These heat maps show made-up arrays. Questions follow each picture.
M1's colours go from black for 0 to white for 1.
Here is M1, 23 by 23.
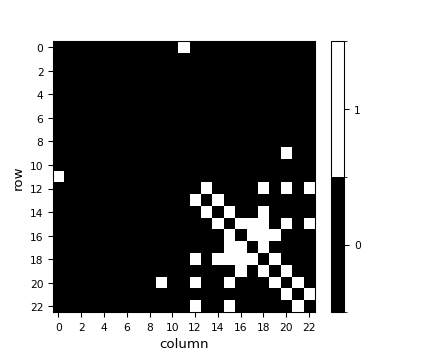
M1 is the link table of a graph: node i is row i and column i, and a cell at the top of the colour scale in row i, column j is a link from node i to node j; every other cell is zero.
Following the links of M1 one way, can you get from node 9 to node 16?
yes
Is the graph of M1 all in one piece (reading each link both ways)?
no
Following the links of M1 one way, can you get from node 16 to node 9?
yes
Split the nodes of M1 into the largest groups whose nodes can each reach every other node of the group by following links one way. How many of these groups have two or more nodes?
2
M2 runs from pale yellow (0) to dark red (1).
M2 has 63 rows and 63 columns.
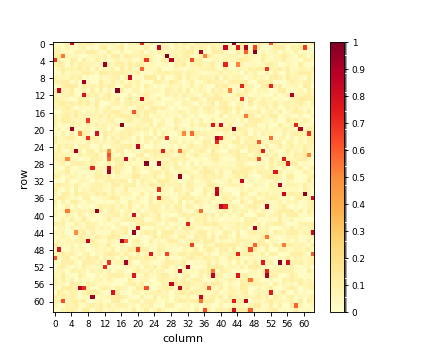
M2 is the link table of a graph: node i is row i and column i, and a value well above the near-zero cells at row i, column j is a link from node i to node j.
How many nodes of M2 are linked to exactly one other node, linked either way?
5
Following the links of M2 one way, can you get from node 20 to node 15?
no
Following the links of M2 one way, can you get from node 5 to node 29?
no
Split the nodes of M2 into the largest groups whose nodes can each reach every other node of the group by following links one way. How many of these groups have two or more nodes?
2
